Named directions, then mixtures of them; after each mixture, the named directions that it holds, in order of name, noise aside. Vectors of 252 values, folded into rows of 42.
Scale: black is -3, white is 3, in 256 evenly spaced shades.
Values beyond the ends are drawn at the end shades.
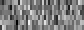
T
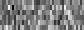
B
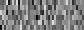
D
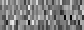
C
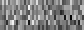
C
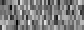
T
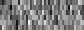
T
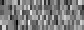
T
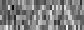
B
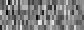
B, D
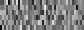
D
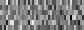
C, D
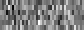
B, D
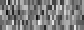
B, D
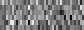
C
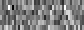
B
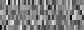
C, D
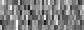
T
